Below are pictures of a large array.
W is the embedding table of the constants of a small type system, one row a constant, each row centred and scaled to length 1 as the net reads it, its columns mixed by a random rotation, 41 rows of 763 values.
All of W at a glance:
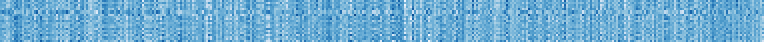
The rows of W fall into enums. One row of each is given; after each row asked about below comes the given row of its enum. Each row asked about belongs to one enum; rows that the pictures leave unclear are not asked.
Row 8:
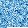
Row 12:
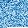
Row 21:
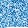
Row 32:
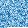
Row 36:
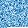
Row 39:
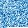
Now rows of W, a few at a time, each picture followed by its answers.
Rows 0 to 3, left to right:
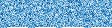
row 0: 36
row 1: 36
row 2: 21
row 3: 32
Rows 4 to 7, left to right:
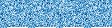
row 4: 36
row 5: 36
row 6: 39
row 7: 36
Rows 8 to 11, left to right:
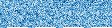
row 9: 32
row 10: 12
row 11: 12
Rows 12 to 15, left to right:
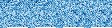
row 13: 12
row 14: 8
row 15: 8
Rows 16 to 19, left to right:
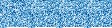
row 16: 21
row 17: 39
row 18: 39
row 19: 39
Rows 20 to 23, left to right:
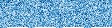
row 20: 12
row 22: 39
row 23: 36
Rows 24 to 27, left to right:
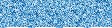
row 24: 21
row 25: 32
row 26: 8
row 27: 21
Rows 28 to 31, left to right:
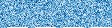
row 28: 36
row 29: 12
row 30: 32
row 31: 21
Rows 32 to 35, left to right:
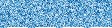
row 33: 36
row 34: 21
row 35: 21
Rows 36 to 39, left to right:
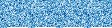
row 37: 39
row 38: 32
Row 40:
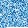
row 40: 21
